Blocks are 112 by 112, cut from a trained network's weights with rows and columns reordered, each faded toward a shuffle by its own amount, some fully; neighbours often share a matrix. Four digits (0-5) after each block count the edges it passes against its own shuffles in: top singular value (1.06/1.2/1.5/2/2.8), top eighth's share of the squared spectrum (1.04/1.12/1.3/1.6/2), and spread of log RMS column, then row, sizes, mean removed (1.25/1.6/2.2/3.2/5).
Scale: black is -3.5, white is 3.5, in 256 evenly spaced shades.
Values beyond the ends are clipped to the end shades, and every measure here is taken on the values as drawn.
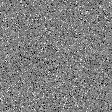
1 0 0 0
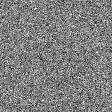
0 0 0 0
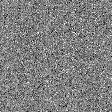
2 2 0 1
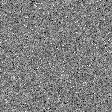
0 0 0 0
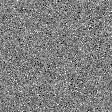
0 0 0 0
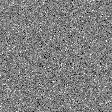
2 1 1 0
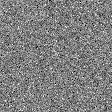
0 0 0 0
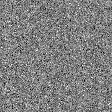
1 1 1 0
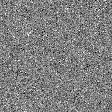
1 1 0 0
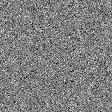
0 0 0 0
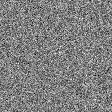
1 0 0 0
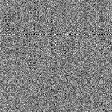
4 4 1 2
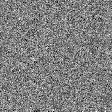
3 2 1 1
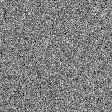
2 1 0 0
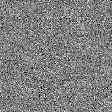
3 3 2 1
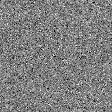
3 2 0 1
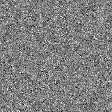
2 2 1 1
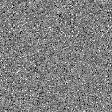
2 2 1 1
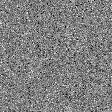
1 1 0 0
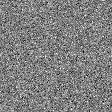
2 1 0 0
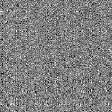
3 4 2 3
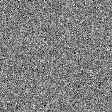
2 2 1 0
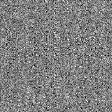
3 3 2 2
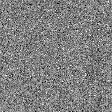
2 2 0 1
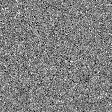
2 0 0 0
